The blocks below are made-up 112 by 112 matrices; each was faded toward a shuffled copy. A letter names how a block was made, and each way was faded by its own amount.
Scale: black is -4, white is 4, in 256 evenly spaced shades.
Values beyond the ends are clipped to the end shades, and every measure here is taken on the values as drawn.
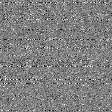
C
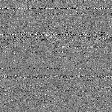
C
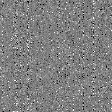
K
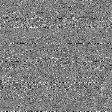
C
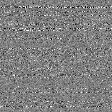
C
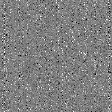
K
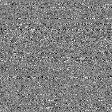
C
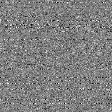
C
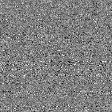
C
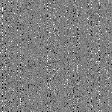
K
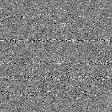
C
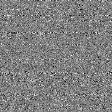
C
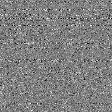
C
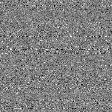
C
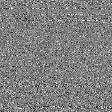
C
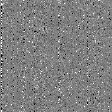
K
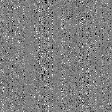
K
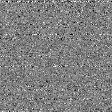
C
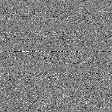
C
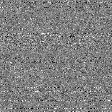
C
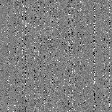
K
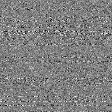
C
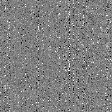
K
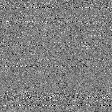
C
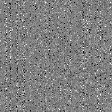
K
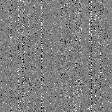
K
